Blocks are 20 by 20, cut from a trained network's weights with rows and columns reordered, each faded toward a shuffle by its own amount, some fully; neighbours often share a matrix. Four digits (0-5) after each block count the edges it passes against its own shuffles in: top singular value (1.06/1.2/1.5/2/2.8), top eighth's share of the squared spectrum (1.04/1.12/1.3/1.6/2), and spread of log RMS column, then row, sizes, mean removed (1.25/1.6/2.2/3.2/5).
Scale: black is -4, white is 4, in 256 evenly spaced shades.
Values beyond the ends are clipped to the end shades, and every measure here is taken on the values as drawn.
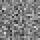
2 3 0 1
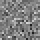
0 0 0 0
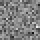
0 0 1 0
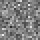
2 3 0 0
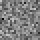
0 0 0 0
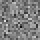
2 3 0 0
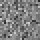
0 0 0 0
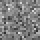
1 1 0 0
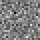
1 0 0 0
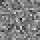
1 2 0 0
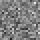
2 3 0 1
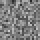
1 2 0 0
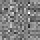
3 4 2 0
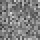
2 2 0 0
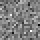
0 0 0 0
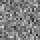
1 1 0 0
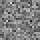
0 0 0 0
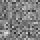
2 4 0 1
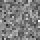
0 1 0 0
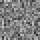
2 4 0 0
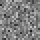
0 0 0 0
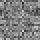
3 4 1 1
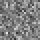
1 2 0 0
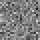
2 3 0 0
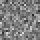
2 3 0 0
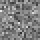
2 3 0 0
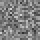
2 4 0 1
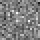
1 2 0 0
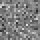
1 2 1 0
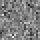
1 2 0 0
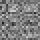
3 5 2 1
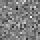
1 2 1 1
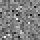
1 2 0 0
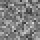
1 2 0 0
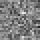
2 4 1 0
